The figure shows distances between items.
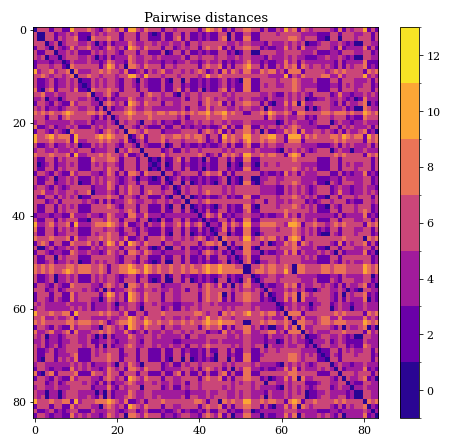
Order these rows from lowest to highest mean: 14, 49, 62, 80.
49, 14, 62, 80
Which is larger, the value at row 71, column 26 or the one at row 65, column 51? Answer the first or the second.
the second
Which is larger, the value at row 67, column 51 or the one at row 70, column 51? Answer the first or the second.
the second
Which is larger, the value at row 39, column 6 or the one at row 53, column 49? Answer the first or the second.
the first
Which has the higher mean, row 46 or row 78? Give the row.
46
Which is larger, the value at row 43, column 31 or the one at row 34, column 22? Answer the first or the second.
the first
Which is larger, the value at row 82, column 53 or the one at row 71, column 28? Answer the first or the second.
the second
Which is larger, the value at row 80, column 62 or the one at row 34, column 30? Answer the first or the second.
the first
